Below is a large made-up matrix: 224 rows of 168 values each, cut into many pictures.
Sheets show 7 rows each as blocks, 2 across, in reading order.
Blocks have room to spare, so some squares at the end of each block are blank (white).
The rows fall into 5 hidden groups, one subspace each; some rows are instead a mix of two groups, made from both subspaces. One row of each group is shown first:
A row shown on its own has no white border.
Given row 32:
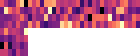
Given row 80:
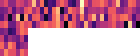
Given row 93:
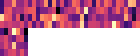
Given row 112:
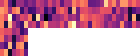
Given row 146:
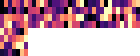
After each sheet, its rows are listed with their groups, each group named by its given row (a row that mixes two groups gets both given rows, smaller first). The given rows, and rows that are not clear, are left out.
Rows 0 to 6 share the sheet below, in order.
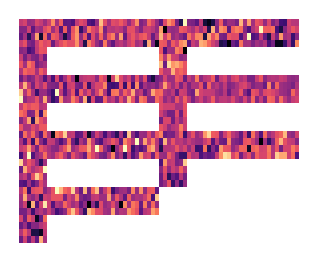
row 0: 80
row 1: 32
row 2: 112
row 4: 80 and 146
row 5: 32
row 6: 32
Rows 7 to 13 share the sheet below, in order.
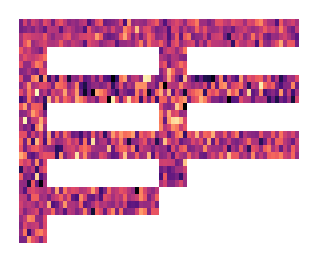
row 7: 146
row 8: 80
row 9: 93
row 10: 32
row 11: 112
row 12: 32
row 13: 80
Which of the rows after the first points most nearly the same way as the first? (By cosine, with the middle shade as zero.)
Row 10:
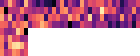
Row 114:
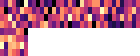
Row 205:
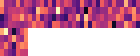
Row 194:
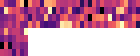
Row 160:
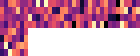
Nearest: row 114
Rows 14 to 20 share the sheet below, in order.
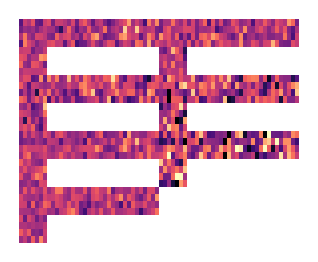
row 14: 146
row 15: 93
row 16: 93
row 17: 112 and 146
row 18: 146
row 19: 146
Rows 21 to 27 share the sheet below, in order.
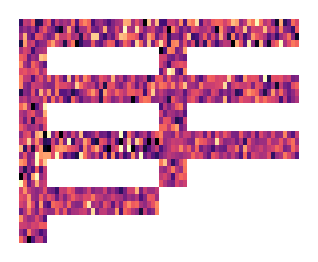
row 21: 146
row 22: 80 and 93
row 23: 93
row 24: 146
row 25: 32
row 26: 93
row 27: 80
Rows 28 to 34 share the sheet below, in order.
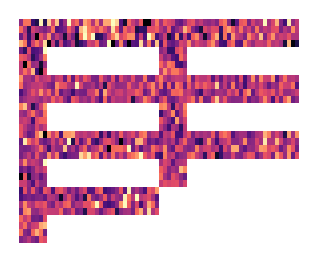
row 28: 93
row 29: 80 and 146
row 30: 93
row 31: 93 and 112
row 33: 146
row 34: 146
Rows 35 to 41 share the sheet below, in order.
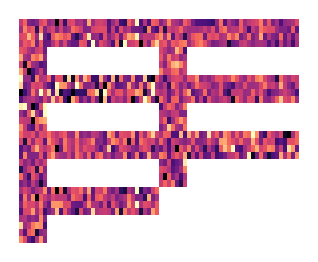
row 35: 80
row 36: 32
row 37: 93
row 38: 80
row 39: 112
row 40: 93
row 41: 80 and 112
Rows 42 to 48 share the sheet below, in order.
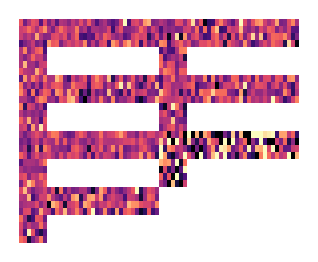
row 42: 93 and 146
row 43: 80
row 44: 32
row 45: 93
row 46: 80
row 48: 80
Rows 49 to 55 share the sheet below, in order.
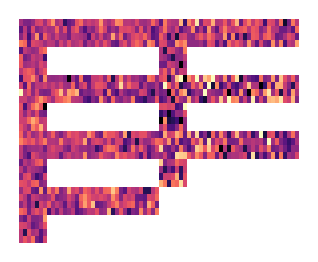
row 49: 80
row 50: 32 and 93
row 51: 32 and 93
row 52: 32
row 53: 146
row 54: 32
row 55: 93
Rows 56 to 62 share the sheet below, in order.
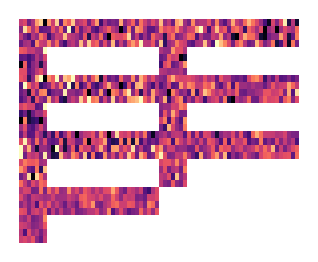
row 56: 32
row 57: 146
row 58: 32
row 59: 112
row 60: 112
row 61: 112
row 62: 93
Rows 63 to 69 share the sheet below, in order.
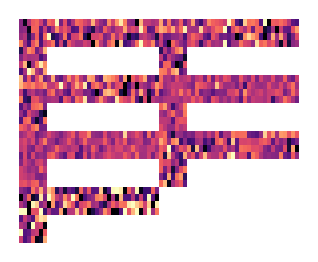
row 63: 80
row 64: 146
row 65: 146
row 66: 93
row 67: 146
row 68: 112
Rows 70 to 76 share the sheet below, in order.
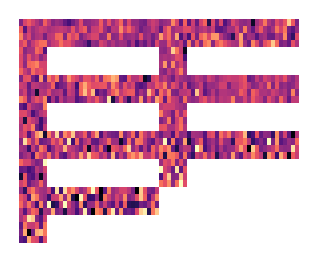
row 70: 32
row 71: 93
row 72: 93
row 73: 112
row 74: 32
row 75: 112
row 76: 80
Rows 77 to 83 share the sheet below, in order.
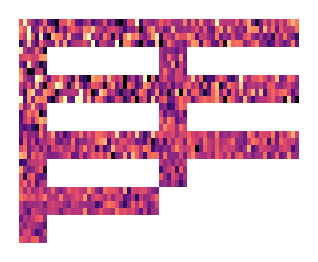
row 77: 80
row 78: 112
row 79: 146
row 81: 80 and 93
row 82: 112
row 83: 146
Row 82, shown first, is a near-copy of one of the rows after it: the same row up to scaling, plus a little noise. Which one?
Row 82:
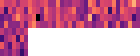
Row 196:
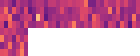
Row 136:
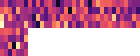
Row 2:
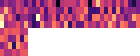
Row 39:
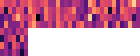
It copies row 39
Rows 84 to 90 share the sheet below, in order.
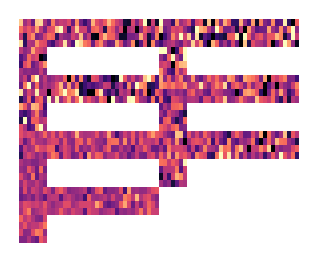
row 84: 146
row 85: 93
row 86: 32 and 93
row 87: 146
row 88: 112
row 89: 32 and 146
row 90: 146
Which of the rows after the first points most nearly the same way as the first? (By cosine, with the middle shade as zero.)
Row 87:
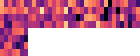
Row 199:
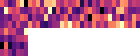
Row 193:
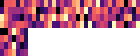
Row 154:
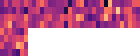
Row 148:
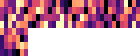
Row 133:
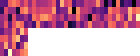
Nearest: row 148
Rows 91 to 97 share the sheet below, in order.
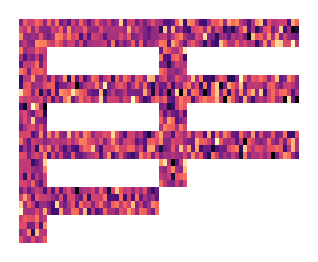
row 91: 32
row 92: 32 and 80
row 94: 80
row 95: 93
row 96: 93
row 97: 112
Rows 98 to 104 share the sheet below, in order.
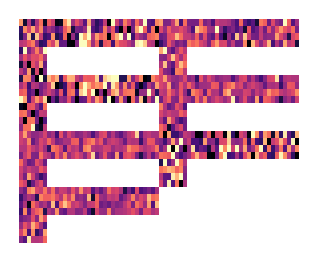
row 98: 32
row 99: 93
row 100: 93
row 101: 80
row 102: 80
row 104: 112
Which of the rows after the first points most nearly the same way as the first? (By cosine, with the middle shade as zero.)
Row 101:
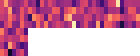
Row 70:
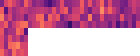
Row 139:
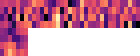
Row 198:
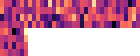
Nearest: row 70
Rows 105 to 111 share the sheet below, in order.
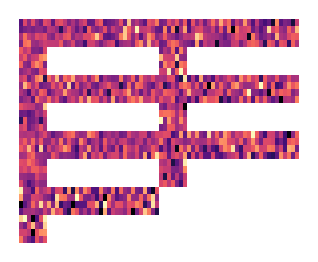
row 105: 146
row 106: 112
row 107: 32
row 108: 32
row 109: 80
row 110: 93
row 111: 93
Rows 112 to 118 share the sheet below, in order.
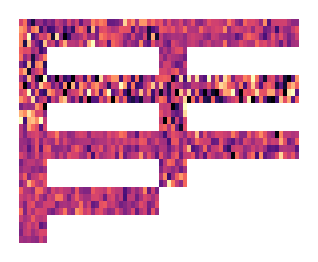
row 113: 146
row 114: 32
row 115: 93
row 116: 80
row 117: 80
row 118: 146
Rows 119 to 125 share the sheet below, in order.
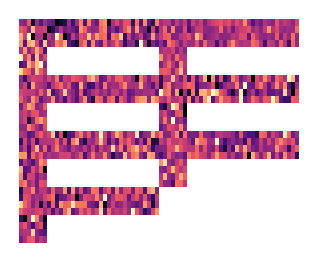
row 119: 32 and 112
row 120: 112
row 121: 80
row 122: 93
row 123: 80
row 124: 93
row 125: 93
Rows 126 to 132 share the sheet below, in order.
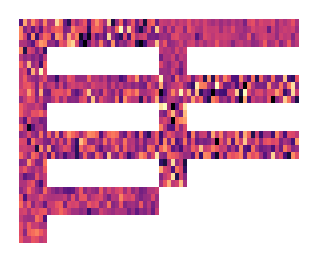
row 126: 32
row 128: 80
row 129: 93
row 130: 80 and 93
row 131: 93 and 112
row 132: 32
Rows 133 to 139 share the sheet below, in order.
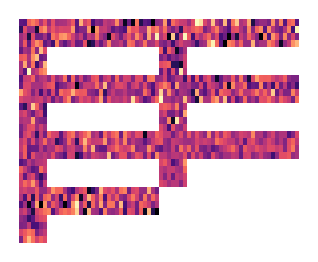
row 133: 112
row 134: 32
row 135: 93
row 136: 112
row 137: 93 and 146
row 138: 93
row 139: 80
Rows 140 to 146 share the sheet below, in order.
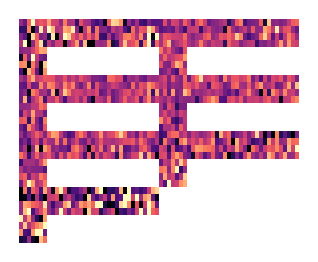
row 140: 112
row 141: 146
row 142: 112
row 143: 32
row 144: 80
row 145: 112
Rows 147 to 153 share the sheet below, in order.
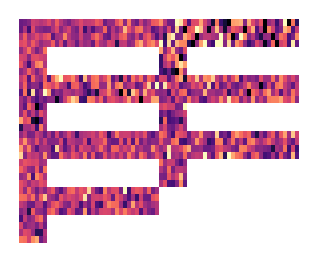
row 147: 80 and 146
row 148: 146
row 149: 32
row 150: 32
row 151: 112
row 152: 112 and 146
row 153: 146
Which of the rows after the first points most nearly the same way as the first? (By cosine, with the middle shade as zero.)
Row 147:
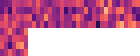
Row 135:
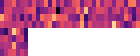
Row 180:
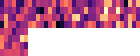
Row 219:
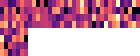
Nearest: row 180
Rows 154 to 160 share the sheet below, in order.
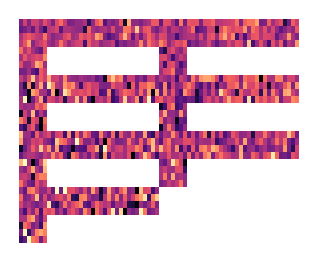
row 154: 146
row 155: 93
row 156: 112
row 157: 32 and 93
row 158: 93
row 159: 93
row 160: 80
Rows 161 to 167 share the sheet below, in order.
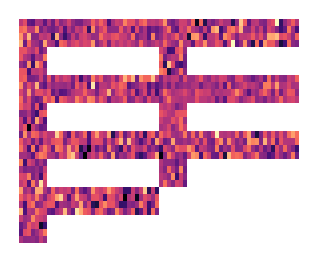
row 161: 112
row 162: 80
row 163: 112
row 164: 112 and 146
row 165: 32
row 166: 112
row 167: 146
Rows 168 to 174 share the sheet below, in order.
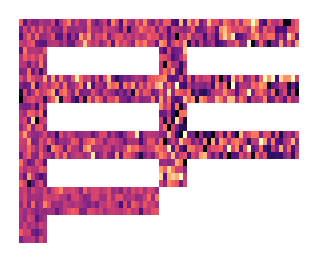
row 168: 32
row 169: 93
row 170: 112
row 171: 112
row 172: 80
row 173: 32
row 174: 32
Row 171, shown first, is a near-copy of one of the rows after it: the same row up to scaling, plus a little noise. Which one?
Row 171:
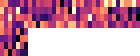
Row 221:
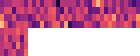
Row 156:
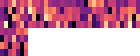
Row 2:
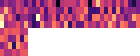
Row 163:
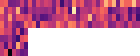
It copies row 163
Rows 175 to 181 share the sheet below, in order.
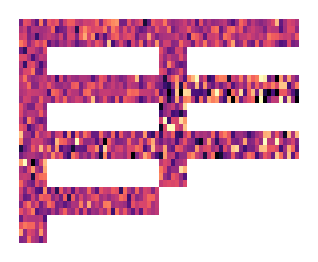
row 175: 93
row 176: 80
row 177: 80
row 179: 93
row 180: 146
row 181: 32
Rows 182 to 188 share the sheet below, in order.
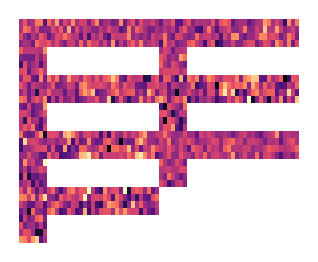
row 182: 32
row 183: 146
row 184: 93
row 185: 93
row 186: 32
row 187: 80
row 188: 146
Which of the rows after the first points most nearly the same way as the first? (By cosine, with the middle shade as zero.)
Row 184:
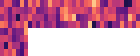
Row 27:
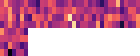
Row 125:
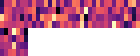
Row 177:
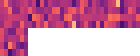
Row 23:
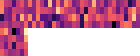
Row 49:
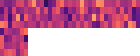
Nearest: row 23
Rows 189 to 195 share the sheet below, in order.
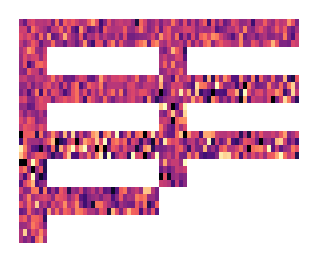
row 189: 80
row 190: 93
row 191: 80
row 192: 93
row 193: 93
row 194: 32
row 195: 93
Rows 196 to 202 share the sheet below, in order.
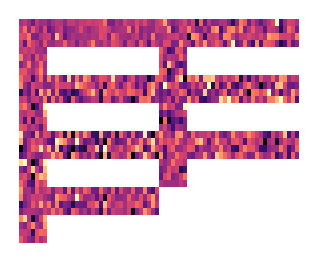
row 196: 112
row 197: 80
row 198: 93
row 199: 32
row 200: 93
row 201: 146
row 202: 93
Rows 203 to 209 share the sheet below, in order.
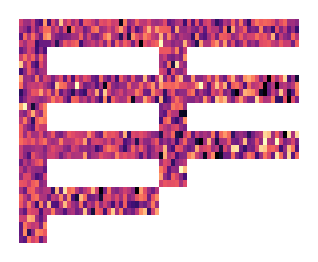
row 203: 32
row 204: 112
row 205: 93
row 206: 146
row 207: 146
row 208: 146
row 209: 80
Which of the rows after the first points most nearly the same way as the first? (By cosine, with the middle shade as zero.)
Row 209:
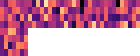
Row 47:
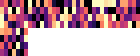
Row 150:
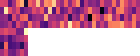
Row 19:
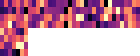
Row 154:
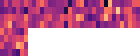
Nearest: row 150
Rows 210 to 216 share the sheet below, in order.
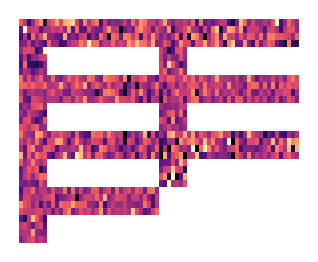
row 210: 32
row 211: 80
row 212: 146
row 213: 112
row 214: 146
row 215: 112
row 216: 93
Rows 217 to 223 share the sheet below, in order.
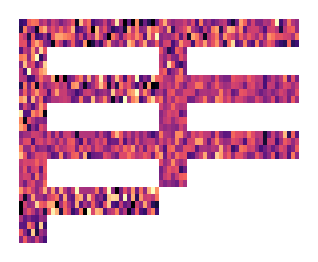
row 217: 112
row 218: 80
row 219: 80
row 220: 146
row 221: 112
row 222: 146
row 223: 112
